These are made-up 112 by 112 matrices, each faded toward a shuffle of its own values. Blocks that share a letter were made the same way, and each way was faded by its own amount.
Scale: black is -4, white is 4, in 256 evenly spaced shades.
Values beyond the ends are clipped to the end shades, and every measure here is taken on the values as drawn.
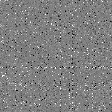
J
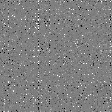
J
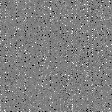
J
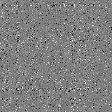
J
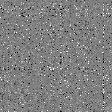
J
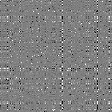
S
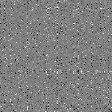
J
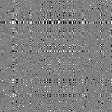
S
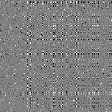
S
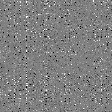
J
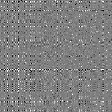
S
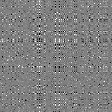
S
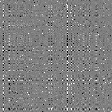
S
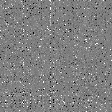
J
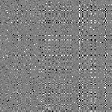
S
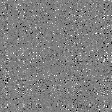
J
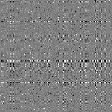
S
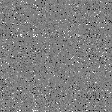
J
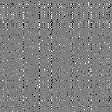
S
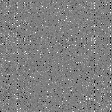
J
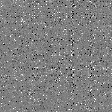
J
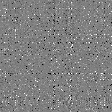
J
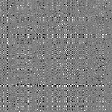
S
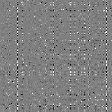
S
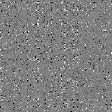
J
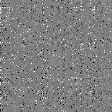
J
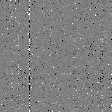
J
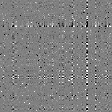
S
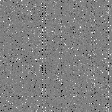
J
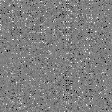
J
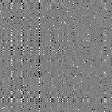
S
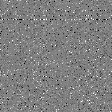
J
